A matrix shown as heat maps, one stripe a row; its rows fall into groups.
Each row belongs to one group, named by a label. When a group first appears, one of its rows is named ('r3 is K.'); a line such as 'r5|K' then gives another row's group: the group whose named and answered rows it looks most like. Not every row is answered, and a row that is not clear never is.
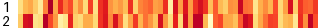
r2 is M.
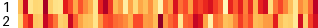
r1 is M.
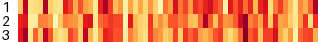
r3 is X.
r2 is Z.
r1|M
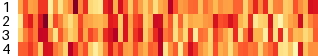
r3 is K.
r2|K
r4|X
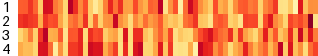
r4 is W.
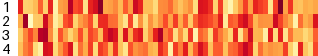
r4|M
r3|K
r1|W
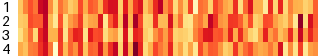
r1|K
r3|W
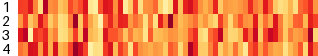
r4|X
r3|X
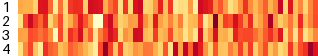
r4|M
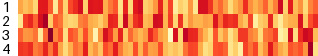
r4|X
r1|W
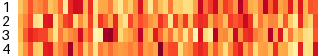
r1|W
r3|K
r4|M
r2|M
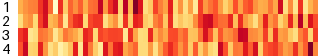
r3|Z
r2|W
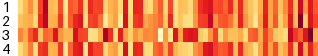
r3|X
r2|W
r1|W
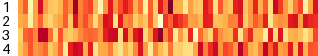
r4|W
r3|K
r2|Z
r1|Z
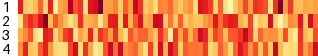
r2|K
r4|Z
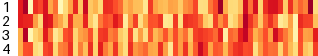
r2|X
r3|M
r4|M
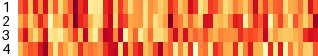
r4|K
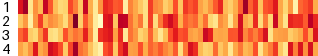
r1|X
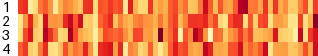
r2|M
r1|Z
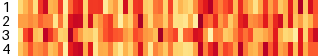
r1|W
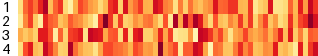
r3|W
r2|M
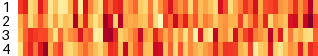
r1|Z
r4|K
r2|Z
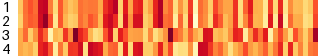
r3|Z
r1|K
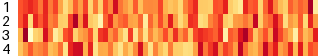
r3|M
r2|X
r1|X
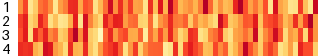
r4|X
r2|Z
